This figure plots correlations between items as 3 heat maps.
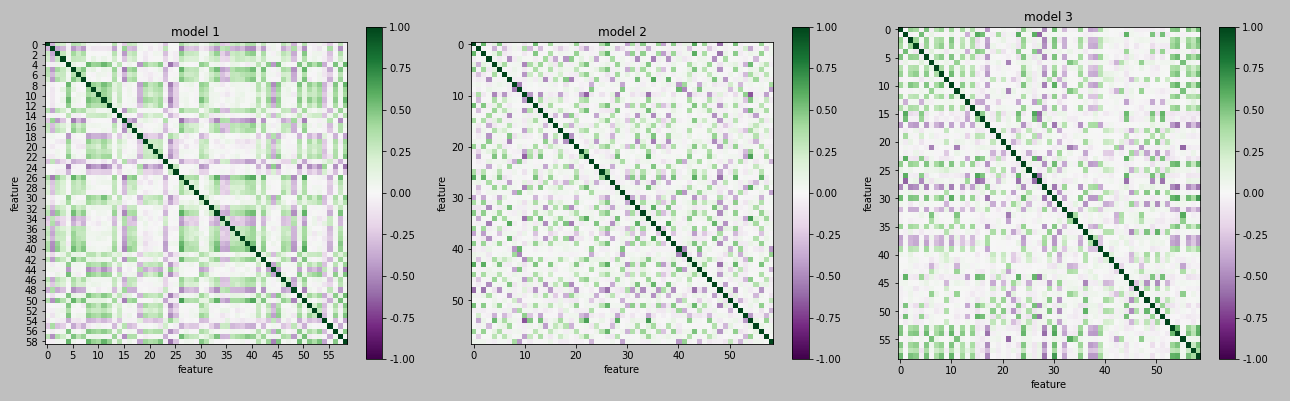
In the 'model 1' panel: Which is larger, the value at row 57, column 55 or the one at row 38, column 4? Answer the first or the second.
the second
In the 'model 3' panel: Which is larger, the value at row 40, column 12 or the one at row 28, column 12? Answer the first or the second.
the first
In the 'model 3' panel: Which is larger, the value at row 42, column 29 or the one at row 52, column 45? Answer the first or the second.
the first
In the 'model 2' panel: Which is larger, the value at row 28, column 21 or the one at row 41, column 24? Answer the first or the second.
the first
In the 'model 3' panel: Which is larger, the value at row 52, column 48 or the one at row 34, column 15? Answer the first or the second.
the first
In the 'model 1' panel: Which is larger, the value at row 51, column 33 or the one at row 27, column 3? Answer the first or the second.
the second
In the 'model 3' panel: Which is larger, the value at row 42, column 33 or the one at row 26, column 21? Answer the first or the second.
the second
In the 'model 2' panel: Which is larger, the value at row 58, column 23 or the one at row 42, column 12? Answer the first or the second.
the second
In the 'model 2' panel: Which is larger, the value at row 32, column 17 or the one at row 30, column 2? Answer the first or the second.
the first
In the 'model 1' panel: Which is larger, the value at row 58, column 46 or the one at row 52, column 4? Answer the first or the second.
the second
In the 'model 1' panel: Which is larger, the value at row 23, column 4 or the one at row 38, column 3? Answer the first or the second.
the second
